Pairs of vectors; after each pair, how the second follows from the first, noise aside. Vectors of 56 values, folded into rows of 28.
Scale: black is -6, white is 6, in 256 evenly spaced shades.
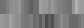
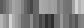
scaled up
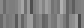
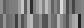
scaled up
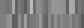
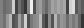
scaled up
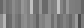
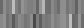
wrapped around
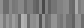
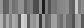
scaled up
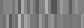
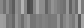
wrapped around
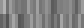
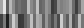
scaled up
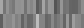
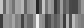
scaled up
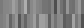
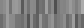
wrapped around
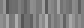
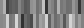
scaled up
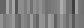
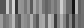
scaled up
